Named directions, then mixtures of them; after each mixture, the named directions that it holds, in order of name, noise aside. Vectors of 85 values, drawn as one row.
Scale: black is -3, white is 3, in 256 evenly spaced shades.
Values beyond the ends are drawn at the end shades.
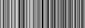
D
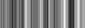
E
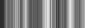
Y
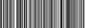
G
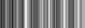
E, Y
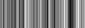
D, E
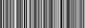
G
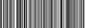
G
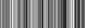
D, E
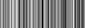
D, E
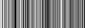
G, Y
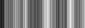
Y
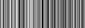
D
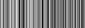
D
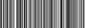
G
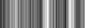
E, Y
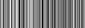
D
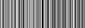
D, G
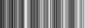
E, Y
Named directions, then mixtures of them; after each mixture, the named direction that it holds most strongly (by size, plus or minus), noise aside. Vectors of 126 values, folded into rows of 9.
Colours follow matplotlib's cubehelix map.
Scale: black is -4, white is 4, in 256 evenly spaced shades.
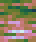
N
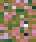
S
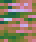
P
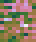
P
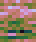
N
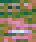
N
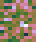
S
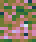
S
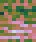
N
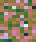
S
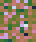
S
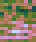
N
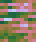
P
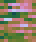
P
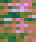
P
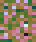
S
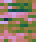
P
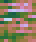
P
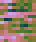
P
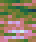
N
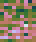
S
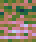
N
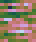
P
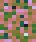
S
